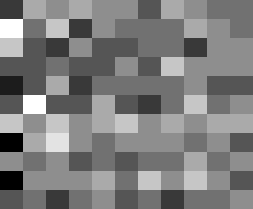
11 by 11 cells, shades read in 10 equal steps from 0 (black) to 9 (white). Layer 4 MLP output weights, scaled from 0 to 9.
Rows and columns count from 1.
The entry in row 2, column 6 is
4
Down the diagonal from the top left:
2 4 2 3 4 3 5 5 6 5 5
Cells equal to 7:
9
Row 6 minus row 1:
1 3 -2 -3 1 -2 -1 -2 2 0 1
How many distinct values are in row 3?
5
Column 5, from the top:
5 5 3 3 4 6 6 4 4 6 5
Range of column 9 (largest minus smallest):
5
